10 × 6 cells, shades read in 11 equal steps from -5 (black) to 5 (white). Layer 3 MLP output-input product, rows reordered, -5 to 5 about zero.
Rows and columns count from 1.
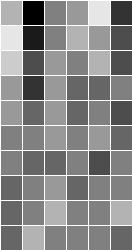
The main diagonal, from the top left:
2 -4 1 -1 0 -1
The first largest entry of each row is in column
5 1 1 1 1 3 1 3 3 2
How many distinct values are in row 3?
5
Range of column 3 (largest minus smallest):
3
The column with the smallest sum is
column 2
